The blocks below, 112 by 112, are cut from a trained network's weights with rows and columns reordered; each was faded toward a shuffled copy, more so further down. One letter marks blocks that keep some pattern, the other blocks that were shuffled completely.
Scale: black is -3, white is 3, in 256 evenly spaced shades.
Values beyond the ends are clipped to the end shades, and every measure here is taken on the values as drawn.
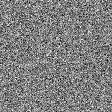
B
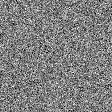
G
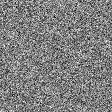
G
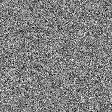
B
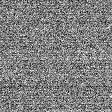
B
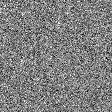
G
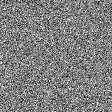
G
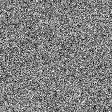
G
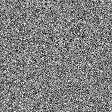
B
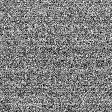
B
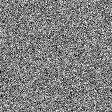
G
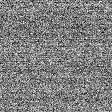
B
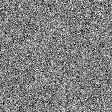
G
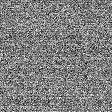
B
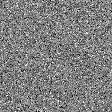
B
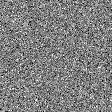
G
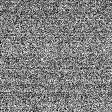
B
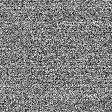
B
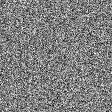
G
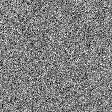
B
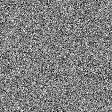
G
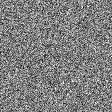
G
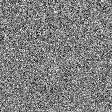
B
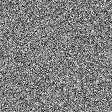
G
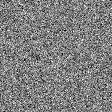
G
